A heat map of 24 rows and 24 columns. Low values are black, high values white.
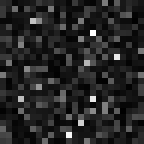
No seam splits the table. No overall slope runs across the table. Most values sit low, with a long tail of high ones. The ninth with the highest average is the bottom middle. The bottom middle is the roughest part. There are no regular stripes.
